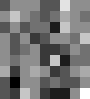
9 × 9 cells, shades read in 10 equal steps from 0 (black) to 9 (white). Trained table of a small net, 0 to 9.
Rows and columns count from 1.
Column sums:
38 31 44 41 27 29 37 41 49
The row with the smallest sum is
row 8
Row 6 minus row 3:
2 -1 2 1 -2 6 -6 -1 -1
